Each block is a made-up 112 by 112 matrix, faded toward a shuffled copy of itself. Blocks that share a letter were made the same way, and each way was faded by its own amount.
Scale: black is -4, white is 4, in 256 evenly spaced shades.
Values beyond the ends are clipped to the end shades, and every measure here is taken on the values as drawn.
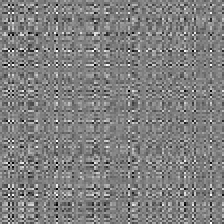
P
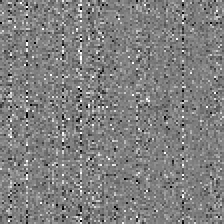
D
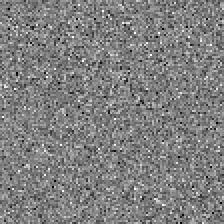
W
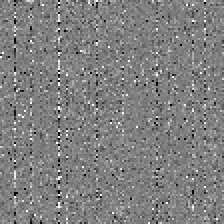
D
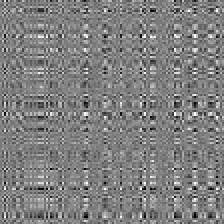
P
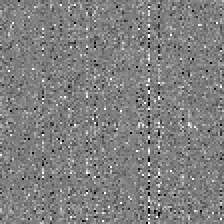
D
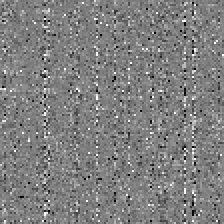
D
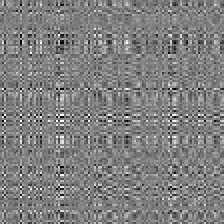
P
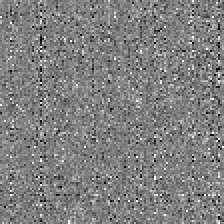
D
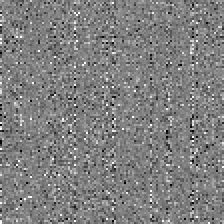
D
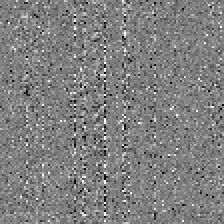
D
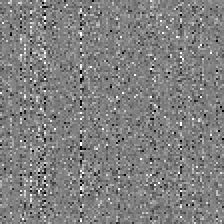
D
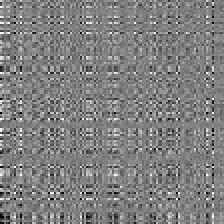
P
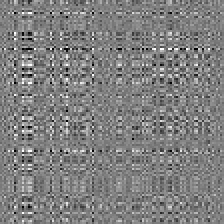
P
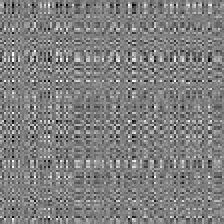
P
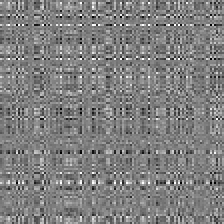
P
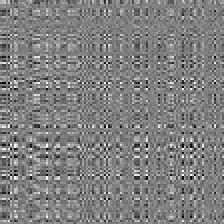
P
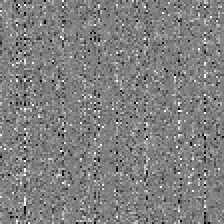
D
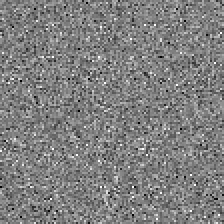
W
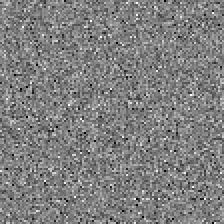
W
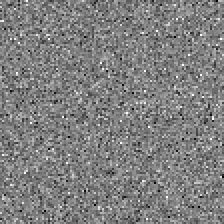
W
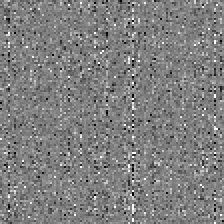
D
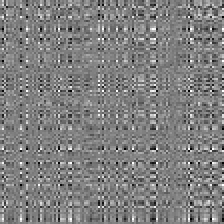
P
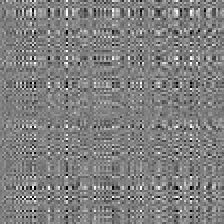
P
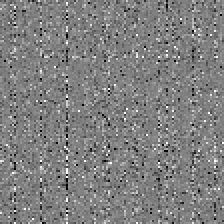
D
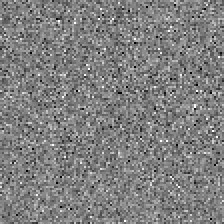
W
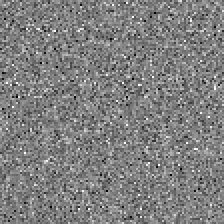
W
